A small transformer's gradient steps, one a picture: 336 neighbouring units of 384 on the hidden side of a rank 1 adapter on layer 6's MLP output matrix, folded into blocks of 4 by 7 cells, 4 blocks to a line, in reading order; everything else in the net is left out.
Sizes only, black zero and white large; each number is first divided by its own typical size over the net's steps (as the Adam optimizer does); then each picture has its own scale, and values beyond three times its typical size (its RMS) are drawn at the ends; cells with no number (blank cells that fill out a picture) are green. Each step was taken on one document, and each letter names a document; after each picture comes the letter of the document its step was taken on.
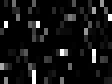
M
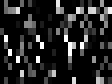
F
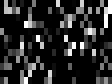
F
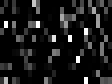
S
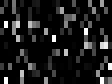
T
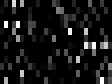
T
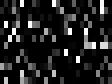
T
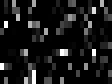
M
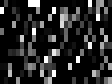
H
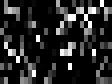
F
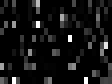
S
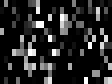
H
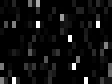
S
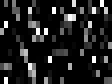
M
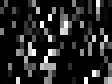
H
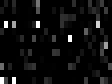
S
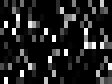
T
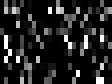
F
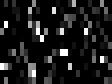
M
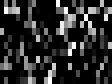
F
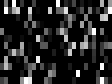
F
